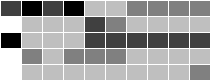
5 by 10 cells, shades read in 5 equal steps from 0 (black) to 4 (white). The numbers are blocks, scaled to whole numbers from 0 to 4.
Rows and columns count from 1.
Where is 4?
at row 2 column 1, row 4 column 1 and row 5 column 1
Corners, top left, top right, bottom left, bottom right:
1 2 4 2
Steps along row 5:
down same same same same same same same down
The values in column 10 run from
1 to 3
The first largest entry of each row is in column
5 1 2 1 1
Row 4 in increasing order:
2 2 2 2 3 3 3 3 3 4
